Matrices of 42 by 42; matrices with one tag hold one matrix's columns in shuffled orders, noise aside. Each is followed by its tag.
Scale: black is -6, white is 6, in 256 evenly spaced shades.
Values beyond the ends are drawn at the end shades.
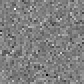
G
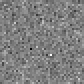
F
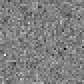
F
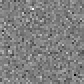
G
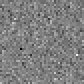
F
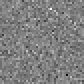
G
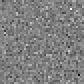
G
